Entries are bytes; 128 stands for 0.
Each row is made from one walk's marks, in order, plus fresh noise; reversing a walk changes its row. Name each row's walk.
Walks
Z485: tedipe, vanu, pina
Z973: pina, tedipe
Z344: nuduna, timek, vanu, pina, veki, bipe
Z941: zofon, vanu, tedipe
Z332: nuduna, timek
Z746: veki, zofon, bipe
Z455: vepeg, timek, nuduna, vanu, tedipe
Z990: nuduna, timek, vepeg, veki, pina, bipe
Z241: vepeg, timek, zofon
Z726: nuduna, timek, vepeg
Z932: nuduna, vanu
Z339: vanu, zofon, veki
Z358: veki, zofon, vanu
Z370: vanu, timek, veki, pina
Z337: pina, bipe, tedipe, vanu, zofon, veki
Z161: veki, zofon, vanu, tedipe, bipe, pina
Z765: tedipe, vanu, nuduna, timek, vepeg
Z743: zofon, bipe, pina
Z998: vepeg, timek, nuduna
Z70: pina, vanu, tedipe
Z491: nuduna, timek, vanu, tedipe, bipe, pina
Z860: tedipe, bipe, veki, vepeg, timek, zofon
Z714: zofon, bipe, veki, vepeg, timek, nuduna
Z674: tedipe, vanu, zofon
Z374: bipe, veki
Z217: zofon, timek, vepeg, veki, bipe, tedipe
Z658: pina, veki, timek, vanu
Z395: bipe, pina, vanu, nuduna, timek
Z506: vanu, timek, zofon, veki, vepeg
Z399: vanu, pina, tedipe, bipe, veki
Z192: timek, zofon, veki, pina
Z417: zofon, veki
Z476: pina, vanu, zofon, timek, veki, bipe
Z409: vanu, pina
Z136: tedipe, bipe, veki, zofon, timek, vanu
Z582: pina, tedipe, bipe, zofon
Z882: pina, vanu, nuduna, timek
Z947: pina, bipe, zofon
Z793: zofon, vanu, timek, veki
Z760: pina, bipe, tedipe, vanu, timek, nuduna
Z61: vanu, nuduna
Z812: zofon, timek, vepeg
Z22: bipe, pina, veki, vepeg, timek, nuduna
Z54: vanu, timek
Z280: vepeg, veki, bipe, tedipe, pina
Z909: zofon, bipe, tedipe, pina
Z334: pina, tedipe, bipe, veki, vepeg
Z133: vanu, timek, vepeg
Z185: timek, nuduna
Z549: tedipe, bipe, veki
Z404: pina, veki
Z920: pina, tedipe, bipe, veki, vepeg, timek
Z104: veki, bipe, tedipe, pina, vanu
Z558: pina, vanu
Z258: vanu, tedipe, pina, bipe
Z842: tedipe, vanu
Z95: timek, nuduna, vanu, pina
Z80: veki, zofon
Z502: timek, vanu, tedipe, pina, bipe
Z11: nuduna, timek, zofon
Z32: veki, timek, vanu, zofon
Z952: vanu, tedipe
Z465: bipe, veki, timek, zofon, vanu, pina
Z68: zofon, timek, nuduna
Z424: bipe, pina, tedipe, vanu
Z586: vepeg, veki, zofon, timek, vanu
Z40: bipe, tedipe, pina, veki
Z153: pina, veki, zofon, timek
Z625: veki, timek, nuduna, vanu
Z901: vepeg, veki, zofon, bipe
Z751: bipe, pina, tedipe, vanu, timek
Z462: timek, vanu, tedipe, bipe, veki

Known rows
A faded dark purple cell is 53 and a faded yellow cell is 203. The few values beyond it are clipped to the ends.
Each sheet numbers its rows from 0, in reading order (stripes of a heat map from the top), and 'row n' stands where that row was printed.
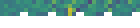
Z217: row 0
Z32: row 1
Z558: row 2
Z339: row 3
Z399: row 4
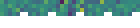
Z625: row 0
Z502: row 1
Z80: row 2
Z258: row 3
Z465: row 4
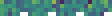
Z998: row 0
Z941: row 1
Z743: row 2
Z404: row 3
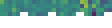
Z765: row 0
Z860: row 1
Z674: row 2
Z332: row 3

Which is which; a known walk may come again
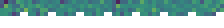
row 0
Z374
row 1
Z395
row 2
Z990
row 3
Z491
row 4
Z743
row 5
Z765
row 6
Z860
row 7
Z793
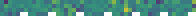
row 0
Z192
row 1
Z32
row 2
Z932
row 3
Z136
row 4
Z133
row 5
Z11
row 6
Z674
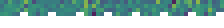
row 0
Z358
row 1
Z22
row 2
Z399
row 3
Z332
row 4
Z582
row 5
Z258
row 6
Z404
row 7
Z726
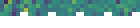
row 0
Z80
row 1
Z68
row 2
Z104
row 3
Z476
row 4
Z370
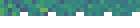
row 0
Z61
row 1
Z658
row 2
Z465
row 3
Z161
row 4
Z217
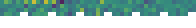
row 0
Z941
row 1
Z952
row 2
Z746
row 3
Z485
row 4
Z751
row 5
Z334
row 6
Z760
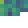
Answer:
Z998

